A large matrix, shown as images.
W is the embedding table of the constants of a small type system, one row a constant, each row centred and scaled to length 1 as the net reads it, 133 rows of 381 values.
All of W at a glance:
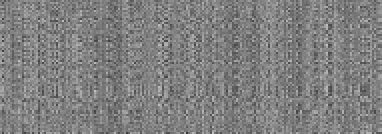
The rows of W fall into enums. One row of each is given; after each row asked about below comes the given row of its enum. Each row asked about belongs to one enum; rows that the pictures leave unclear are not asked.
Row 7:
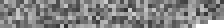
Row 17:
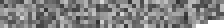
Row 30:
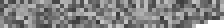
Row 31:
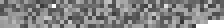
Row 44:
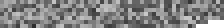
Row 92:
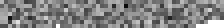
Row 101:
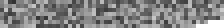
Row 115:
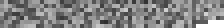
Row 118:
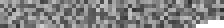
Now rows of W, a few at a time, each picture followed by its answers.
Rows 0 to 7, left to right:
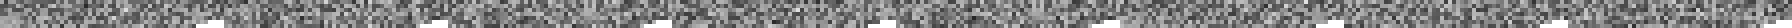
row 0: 31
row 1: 17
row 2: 30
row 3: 115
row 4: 30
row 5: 31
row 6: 118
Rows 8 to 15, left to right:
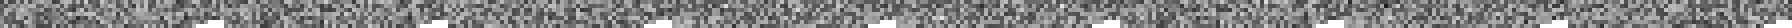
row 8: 30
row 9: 17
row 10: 118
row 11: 31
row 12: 31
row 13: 17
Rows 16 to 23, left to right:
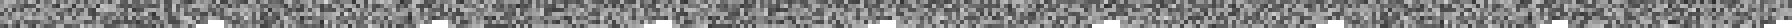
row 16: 44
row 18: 101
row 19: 101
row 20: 31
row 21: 31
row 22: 17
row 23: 115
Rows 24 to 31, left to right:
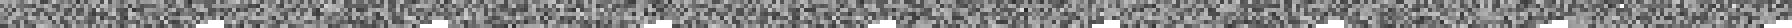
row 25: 44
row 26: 7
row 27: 118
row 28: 115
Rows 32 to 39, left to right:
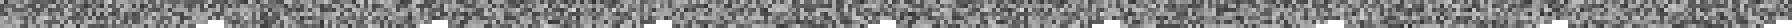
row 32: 31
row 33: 17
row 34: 115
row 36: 115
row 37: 101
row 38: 7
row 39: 44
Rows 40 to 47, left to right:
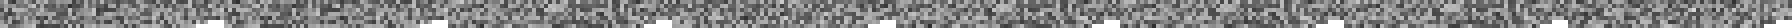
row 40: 101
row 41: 101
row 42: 44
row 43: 31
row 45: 44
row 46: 44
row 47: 115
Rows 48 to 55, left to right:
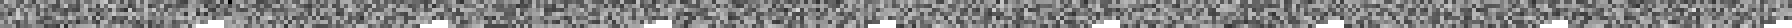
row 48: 7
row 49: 31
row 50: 101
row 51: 115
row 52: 118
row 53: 44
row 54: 118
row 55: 115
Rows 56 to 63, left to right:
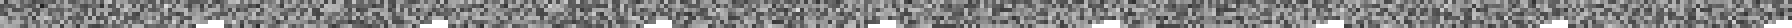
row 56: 31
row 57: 44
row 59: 115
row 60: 101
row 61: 101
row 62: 118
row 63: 118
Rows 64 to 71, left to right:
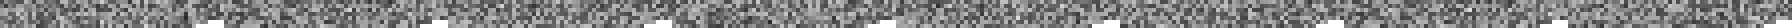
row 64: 17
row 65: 115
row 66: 31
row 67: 30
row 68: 31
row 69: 118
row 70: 115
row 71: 44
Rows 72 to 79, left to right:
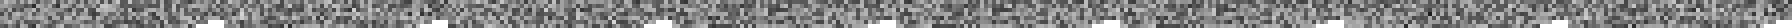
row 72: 44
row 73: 7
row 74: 118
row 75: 101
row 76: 101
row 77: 101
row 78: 31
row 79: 7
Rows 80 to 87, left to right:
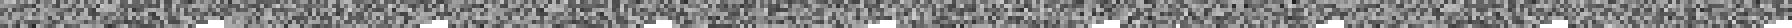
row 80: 44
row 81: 31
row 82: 44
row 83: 101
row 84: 7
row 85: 92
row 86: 44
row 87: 118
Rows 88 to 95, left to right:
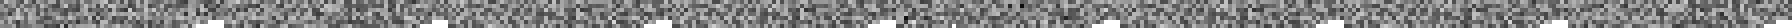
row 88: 7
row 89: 44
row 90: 118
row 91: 118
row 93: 118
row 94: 118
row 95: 44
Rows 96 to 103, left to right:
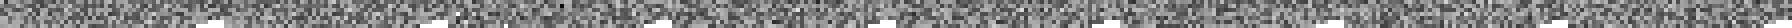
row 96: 31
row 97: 31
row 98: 92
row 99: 115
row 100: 115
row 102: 17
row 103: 118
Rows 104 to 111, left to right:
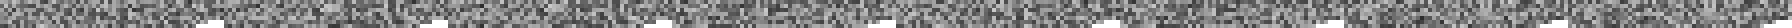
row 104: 118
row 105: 44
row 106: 44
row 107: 101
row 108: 118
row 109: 101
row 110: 30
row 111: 30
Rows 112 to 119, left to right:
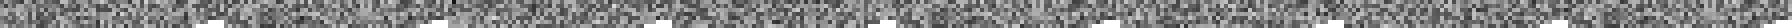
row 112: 17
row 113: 30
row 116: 30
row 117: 7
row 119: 30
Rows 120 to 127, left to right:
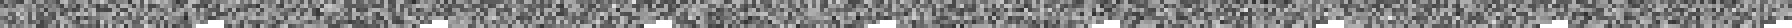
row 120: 17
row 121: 44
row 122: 31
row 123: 30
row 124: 7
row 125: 115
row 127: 115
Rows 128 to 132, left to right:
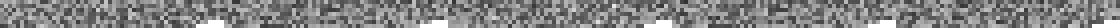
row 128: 118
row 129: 101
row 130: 31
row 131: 101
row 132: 115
